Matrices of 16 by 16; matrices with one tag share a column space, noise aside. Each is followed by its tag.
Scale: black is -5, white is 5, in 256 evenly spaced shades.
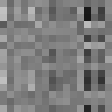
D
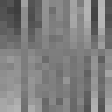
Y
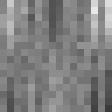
Y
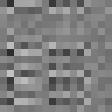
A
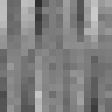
Y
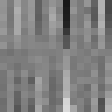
Y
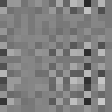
A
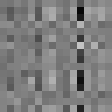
D
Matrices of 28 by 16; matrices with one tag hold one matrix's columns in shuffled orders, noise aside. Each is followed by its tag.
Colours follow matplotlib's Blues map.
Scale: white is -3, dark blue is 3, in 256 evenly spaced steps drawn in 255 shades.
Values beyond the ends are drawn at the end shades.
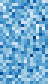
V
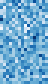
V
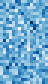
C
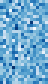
C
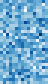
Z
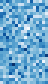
V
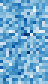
Z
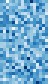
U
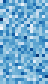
V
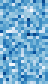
Z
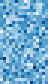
U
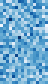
V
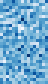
V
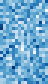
C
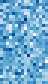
V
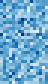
Z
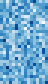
C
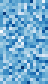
U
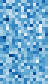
V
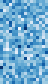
C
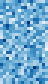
C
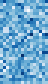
Z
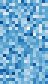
V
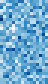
V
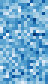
Z
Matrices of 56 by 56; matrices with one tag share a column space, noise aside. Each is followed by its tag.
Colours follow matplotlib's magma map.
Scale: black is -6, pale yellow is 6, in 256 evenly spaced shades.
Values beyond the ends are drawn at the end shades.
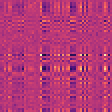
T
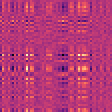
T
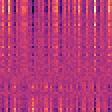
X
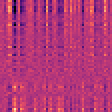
X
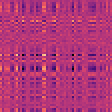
T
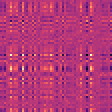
T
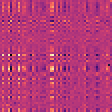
T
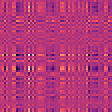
T
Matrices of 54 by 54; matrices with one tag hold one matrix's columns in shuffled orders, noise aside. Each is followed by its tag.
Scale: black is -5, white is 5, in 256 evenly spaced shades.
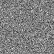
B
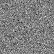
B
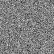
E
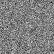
E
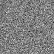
B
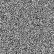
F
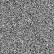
E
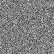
F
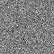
B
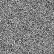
E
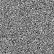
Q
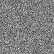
B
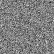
E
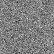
E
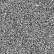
F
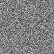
B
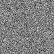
Q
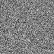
B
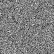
F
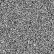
E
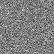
B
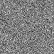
B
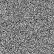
B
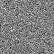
Q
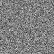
B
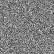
B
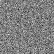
F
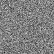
Q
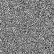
Q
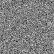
E
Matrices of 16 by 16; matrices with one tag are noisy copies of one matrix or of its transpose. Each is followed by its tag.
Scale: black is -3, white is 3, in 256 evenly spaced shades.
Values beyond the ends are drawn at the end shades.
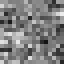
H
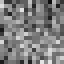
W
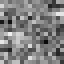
H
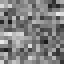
H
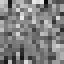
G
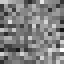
W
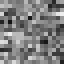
H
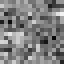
H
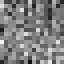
W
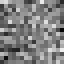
W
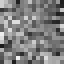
G
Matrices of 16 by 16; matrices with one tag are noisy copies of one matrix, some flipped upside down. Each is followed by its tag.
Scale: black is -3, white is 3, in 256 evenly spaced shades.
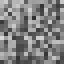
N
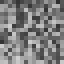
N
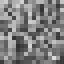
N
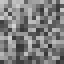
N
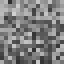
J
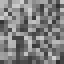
N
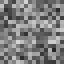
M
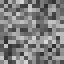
M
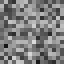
M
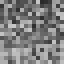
J
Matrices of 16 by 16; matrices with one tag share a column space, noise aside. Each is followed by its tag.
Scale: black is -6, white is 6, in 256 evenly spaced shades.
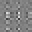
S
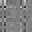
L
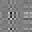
S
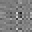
S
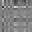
L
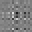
S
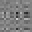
S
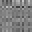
L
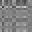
L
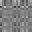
L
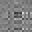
S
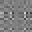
S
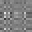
S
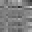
L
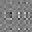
S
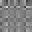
L
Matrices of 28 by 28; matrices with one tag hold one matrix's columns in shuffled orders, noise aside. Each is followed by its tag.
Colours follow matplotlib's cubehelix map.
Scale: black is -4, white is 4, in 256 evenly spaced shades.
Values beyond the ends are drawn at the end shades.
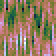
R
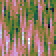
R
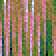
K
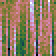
K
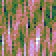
R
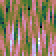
R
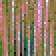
K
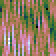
R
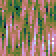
R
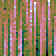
K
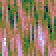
R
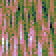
R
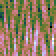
R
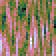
R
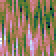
R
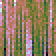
K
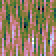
R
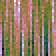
K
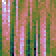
K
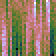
K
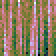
K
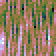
R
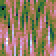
R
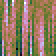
K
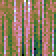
K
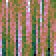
K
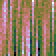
K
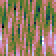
R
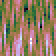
R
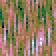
R
